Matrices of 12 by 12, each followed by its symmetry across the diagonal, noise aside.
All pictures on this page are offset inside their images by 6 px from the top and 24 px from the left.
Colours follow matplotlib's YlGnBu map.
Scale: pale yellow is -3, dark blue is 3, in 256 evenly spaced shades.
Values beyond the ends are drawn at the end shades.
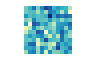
neither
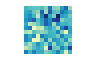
antisymmetric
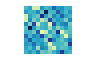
symmetric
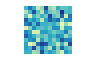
antisymmetric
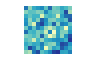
symmetric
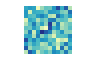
symmetric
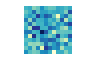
neither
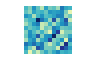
symmetric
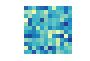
neither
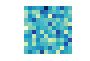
antisymmetric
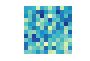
neither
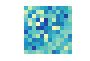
symmetric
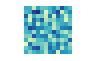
antisymmetric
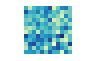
antisymmetric
